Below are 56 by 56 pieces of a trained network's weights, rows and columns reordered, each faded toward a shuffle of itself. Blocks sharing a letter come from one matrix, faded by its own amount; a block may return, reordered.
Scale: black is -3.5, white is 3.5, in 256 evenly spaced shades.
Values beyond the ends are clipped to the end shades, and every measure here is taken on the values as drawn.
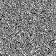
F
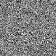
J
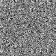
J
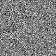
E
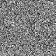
E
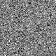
E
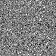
F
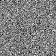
E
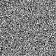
E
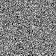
J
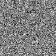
J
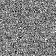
E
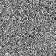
J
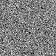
F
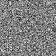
E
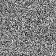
E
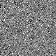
F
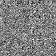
E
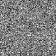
E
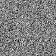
J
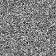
E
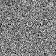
J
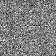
J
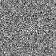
J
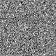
F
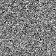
E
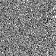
F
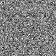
E
